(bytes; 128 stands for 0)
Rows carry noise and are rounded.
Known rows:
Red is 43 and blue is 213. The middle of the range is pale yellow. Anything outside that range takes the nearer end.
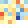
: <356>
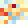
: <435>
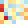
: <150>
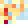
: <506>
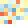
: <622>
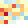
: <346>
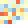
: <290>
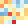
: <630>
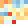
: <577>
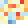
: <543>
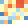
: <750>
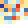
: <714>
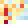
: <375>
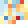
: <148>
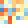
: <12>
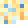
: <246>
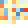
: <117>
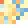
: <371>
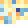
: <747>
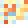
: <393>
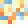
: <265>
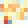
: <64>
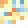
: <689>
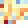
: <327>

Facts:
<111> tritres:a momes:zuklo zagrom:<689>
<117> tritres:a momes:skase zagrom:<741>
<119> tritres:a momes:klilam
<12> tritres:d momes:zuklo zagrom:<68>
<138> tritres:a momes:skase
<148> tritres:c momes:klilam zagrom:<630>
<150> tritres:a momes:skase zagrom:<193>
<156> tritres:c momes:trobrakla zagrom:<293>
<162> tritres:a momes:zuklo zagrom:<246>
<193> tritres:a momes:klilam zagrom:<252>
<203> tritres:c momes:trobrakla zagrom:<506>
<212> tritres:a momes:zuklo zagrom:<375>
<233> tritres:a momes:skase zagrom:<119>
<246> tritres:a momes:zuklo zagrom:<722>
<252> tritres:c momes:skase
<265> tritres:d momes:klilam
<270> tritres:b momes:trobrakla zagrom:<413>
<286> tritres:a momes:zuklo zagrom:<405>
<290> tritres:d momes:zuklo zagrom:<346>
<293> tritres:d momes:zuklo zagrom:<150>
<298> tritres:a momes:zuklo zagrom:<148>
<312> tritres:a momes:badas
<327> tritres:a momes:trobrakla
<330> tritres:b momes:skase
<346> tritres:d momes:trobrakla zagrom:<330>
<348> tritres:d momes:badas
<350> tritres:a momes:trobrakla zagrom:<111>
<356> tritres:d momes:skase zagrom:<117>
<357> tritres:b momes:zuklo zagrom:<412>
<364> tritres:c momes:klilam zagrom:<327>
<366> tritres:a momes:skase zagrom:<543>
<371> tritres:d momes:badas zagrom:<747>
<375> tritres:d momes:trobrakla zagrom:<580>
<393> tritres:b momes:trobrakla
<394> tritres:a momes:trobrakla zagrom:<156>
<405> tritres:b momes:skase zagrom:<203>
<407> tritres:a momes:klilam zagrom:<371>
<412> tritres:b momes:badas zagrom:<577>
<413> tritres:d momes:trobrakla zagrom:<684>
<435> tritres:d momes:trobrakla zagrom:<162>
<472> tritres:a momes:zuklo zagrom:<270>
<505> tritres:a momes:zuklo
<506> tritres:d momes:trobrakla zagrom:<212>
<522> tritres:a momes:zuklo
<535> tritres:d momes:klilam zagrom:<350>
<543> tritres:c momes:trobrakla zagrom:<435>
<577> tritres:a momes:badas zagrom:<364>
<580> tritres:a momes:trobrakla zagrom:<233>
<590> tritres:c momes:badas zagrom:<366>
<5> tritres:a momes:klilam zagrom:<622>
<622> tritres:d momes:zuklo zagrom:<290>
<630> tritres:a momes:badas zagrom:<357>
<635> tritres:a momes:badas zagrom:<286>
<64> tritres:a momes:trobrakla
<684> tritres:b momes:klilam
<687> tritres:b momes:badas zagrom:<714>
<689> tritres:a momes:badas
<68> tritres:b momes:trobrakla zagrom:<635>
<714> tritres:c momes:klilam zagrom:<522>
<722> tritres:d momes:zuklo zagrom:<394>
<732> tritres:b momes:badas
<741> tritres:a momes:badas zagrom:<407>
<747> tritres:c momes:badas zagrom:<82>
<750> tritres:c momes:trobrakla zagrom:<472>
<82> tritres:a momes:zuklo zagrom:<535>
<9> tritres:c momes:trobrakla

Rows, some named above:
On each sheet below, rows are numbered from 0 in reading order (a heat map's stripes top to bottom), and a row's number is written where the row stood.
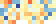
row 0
<412>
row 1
<371>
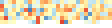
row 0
<138>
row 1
<12>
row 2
<350>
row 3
<5>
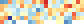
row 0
<252>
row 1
<472>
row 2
<543>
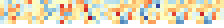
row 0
<407>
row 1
<371>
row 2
<68>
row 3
<150>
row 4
<156>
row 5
<412>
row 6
<156>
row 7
<156>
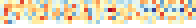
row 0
<203>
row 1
<119>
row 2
<407>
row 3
<366>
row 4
<193>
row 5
<522>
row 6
<522>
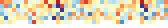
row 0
<732>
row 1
<413>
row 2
<687>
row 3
<635>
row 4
<9>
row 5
<687>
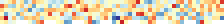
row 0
<233>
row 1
<298>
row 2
<543>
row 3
<394>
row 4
<684>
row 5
<535>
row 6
<405>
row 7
<270>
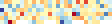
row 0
<357>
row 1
<505>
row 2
<590>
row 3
<348>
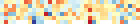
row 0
<393>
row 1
<590>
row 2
<312>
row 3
<580>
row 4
<330>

